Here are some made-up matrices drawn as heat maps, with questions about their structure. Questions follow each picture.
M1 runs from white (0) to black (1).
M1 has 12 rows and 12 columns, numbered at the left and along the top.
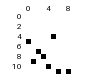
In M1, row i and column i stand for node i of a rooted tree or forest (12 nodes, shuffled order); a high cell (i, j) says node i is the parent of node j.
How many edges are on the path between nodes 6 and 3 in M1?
3
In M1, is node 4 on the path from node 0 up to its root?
yes
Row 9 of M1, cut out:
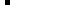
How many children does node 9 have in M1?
1
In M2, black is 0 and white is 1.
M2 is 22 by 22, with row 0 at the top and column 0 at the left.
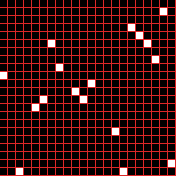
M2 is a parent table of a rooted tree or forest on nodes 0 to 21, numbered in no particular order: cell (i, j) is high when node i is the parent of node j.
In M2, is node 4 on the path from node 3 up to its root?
no
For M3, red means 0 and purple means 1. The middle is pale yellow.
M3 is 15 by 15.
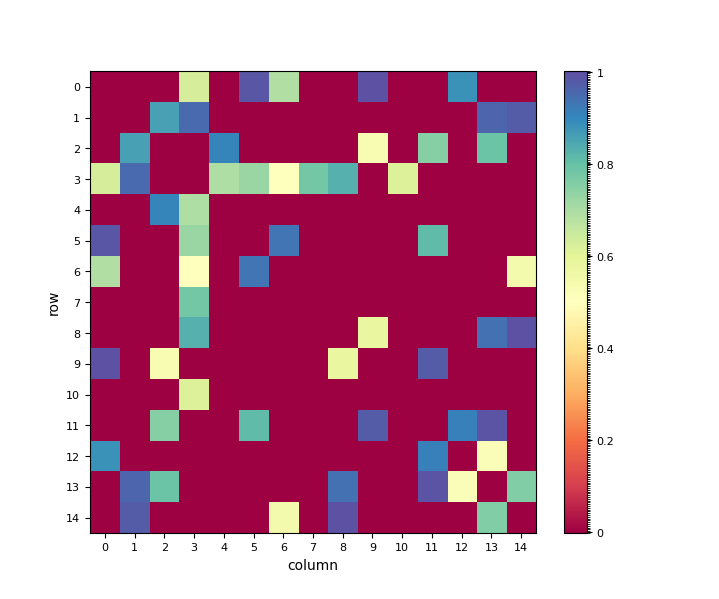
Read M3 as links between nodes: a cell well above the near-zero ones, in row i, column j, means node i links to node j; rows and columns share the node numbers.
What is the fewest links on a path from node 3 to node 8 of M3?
1
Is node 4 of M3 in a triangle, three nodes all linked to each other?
no
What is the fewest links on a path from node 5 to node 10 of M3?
2
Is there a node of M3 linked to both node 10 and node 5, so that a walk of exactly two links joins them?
yes
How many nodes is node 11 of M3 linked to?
5
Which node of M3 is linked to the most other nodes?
node 3
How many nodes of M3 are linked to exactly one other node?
2
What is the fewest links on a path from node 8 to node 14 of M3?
1
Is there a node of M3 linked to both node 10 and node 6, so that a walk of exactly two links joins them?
yes
